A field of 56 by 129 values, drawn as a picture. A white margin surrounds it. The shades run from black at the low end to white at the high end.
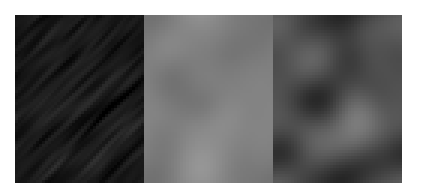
It is made of 1 by 3 panels. Panel 1,1: very low, slanting up to the right, faint in contrast. Panel 1,2: middling, smooth, faint in contrast. Panel 1,3: low, smooth.
